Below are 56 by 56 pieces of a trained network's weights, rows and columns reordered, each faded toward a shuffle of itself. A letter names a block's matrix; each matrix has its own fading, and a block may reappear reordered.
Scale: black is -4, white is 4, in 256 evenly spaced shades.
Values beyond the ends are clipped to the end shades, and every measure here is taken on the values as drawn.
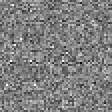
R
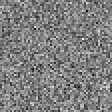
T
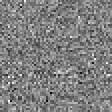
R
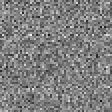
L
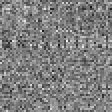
L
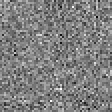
R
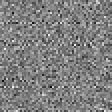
L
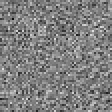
L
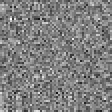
L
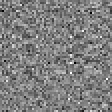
R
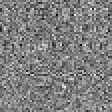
L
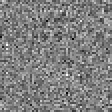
T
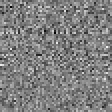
L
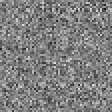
L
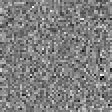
R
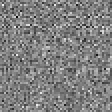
L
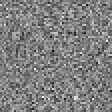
R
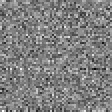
L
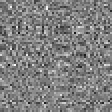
L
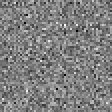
R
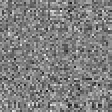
L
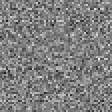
L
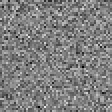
T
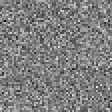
T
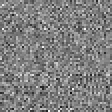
L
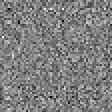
R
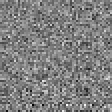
L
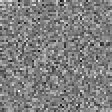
R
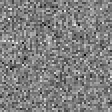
T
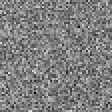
T
